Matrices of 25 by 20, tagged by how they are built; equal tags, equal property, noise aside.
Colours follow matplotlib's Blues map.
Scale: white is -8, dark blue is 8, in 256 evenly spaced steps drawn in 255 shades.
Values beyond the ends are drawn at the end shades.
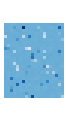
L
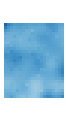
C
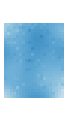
C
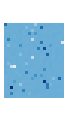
L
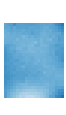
C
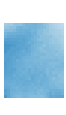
C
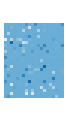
L
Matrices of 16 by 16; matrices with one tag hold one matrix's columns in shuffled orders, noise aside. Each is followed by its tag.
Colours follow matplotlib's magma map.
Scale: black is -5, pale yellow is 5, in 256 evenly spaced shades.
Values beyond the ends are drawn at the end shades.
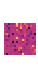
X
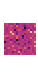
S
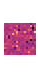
S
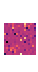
X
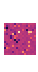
S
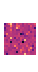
X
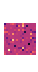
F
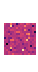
F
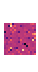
F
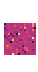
X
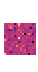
X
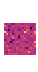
S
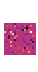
S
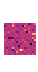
F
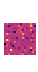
F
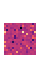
S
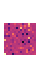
X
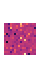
X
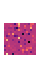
X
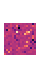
S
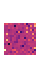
F
